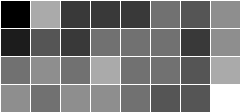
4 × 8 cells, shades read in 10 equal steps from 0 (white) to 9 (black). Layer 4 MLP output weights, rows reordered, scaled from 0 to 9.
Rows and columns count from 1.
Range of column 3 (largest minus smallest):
3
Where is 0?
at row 4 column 8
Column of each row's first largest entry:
1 1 7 6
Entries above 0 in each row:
8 8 8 7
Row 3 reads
5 4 5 3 5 5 6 3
